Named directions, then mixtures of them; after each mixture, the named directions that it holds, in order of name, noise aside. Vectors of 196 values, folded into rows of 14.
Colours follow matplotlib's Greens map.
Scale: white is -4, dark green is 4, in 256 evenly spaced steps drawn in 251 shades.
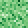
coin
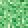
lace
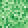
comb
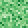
coin, lace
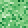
coin, comb, lace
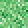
coin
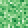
lace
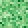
coin, lace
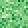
coin, comb, lace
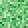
coin, lace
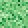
coin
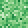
coin, comb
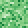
coin, comb, lace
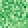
comb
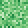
coin, comb, lace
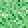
coin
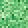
coin, comb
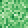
comb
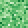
coin, comb, lace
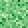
coin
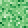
coin, lace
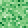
coin, lace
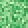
comb, lace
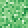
comb, lace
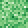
comb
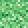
coin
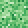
coin, comb, lace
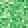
coin, comb, lace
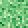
coin, lace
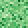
coin, comb, lace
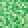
coin, comb, lace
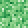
coin, comb, lace
